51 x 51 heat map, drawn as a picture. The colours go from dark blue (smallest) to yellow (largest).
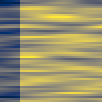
Ninth with the lowest average: top left. Seam: vertical, 20% of the way across, the right part higher. Grain: streaks across.
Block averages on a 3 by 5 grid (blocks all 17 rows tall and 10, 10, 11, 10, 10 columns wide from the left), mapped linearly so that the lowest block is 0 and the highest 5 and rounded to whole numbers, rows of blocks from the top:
0 4 4 4 4 | 1 5 5 5 5 | 1 5 5 5 5
